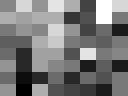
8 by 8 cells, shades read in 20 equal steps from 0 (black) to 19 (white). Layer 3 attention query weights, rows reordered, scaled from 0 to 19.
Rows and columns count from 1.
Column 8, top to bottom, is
16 9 2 9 10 2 9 9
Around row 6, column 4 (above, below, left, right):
12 8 12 9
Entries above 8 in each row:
7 6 5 4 5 4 1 3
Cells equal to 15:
1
